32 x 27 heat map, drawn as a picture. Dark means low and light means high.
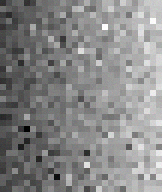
Slope: up to the right. Stripes: none. Grain: fine.
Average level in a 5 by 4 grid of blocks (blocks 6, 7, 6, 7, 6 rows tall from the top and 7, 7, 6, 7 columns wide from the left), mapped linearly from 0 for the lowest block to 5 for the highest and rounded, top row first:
0 2 4 5
0 2 3 5
0 2 3 5
0 2 3 5
0 2 3 5
